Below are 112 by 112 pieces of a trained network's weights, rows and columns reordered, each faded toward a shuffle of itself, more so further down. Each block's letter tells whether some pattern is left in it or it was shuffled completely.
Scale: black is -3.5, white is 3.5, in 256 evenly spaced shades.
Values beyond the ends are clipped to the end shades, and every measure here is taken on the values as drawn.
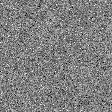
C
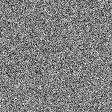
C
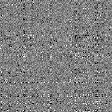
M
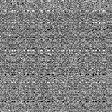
M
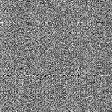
M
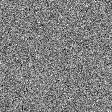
C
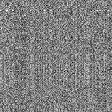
M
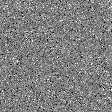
C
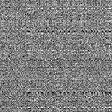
M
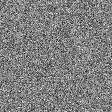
C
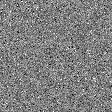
C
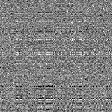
M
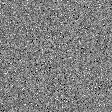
C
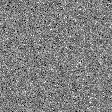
C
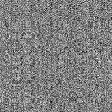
M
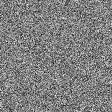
C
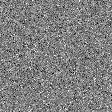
C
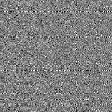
M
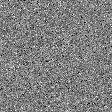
C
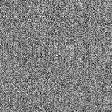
M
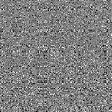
M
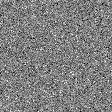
C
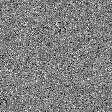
C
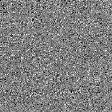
M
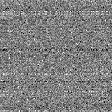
M
